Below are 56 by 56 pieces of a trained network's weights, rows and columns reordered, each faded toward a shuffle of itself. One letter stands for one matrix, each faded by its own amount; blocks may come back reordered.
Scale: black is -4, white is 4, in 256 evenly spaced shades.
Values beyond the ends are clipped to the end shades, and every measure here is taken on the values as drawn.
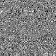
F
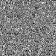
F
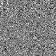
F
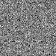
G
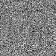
G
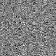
F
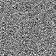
G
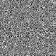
F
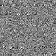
F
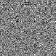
F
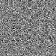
F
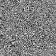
G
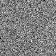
G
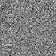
F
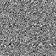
F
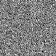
G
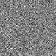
F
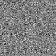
F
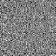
F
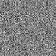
F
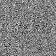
G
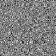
F
